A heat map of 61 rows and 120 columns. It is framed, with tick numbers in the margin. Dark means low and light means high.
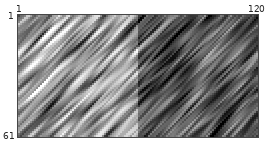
Histogram: bell-shaped. Grain: diagonal, up to the right. Seam: vertical, 50% of the way across, the left part higher.
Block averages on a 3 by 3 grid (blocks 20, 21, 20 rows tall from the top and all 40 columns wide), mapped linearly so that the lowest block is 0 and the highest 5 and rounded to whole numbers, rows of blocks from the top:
5 2 0
5 2 0
4 3 0
